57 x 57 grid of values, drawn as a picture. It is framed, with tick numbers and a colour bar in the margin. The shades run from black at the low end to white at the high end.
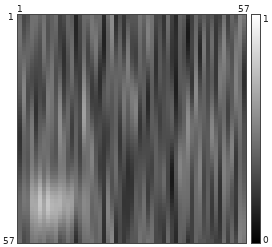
The bottom left is the ninth with the highest average. One bump rises in the bottom left. Neither half mirrors the other. The grain runs up and down.
